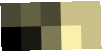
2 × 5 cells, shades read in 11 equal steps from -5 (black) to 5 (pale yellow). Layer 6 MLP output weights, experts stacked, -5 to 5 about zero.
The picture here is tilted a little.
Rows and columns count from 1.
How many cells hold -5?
1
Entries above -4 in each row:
5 3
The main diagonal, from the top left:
-2 -4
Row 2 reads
-5 -4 0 5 3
